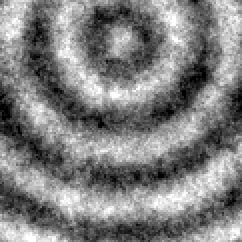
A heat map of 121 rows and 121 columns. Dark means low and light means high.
Rings: centred on the top middle. Slope: none. Seam: none.
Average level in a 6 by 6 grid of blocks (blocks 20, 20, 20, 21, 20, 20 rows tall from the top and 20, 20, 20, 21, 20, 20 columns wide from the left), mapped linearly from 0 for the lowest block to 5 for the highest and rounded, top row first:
541255
242233
214402
033431
341244
433234
